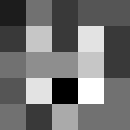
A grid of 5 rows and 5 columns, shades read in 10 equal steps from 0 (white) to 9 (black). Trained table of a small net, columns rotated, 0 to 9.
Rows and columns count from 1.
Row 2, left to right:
7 2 7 1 7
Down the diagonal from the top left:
8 2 4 0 5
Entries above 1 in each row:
5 4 5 3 5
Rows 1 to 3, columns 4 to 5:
6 6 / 1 7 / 2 7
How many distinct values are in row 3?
4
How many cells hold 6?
3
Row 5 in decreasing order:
7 5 5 5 3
